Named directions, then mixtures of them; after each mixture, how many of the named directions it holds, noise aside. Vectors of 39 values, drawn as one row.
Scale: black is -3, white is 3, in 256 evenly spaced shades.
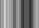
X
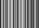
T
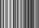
two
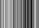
two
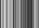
two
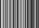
one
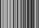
two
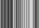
two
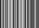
one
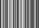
one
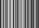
one
